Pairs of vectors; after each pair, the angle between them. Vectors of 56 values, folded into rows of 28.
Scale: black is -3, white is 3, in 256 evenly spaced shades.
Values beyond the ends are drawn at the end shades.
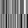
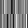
orthogonal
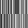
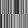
nearly parallel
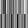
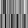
nearly parallel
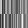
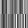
orthogonal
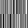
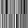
orthogonal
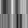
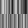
partly opposed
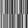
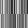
partly aligned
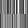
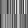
nearly parallel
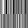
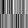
nearly opposite
